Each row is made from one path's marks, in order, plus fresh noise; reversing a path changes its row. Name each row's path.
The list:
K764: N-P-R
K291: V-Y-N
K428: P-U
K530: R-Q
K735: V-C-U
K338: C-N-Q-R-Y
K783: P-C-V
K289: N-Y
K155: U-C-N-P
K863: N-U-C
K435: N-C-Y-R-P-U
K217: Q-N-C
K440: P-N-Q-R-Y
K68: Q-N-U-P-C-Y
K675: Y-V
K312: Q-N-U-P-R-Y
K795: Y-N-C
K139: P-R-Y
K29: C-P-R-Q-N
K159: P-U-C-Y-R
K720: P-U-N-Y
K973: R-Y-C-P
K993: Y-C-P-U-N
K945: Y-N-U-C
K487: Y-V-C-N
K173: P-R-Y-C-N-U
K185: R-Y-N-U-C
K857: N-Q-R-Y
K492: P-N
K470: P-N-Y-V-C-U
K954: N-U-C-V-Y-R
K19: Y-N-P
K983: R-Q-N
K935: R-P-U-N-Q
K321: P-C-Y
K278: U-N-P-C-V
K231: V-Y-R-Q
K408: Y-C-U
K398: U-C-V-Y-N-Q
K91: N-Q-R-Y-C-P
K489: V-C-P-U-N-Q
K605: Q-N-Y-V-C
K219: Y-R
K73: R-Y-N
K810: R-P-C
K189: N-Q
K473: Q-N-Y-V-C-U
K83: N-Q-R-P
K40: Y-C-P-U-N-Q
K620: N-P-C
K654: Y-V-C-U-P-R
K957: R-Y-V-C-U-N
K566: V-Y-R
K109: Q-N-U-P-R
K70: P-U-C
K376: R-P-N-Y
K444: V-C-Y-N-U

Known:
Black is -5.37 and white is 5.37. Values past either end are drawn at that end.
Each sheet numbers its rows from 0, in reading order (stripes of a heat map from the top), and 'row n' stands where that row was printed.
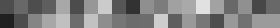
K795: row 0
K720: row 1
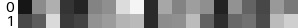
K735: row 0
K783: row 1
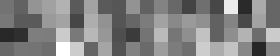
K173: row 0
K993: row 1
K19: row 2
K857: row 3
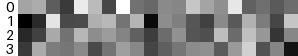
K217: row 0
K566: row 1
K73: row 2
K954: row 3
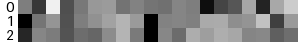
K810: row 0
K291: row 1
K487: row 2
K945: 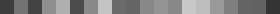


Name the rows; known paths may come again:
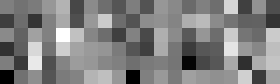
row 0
K435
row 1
K945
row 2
K440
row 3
K764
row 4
K810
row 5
K291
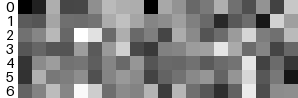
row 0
K675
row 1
K70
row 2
K83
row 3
K795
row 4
K957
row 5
K954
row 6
K935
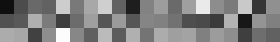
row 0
K289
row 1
K654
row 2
K68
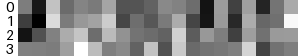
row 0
K973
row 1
K139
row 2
K720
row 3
K312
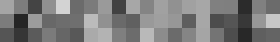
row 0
K40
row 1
K321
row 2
K408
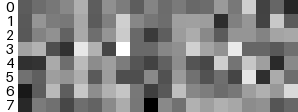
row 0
K185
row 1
K155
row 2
K620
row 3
K217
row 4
K73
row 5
K173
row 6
K492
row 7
K487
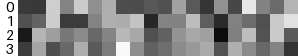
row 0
K376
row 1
K783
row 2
K278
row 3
K863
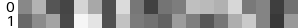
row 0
K605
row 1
K983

